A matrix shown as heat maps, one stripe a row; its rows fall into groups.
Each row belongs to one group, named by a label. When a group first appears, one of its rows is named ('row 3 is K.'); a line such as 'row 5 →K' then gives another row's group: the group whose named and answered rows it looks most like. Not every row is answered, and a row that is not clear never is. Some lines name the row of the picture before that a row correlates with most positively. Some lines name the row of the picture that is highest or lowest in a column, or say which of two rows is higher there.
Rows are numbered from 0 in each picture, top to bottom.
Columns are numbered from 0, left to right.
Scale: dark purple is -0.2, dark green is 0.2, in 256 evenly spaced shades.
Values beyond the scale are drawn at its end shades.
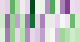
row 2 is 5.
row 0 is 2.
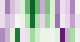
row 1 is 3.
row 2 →2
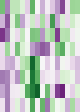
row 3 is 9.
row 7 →2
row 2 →3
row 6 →3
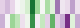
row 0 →3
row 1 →2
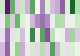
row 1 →9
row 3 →2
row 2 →2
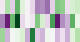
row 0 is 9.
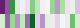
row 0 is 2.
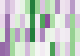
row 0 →3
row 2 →5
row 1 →2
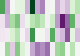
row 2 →2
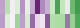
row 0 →9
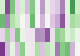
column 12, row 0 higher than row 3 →No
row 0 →5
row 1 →5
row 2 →9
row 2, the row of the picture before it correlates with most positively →0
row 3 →3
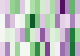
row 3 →2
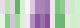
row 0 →9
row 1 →9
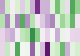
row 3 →9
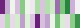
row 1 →9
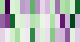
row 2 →2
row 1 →2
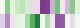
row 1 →3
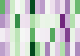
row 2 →2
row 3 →2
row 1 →2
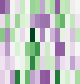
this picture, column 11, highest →5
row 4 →3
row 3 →3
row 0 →3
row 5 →9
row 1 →9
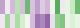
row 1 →9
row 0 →9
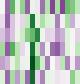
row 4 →2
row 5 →5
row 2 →3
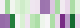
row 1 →2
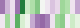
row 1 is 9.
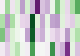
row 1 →5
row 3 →2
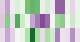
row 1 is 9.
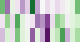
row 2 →9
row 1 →9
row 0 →5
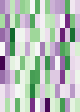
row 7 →9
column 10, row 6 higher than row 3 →Yes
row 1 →2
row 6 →3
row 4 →3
